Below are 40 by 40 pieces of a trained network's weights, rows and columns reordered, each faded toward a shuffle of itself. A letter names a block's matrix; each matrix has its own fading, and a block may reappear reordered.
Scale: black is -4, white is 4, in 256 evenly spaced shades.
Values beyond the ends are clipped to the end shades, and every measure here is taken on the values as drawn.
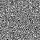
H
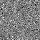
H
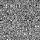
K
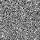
H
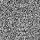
K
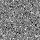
H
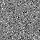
H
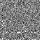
K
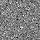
H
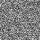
K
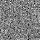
K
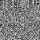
K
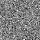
H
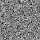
H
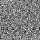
K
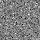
H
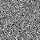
H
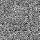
K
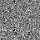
K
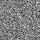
H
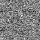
K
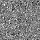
H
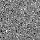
H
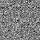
K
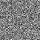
K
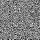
K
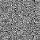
K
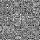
K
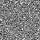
H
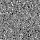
H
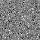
H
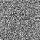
K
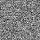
K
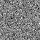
H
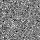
H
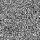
K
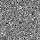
H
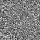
K
